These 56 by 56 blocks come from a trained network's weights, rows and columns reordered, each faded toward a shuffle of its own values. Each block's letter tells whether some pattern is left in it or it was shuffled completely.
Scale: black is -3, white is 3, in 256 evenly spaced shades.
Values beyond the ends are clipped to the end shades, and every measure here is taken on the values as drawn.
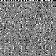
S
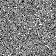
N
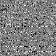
S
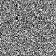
S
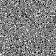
S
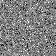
N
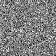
N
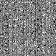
S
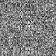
S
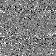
S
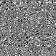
S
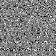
S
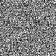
S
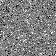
N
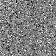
N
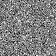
N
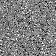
N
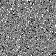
N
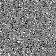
N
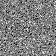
N
